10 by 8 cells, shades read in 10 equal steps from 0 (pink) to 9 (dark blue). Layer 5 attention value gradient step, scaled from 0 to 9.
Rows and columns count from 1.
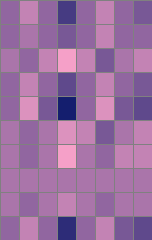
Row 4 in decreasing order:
6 5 4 4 4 4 2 2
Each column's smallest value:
3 1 2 0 2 1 2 2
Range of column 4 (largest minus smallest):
9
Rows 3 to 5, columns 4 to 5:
0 2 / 6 4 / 9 4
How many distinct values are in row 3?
5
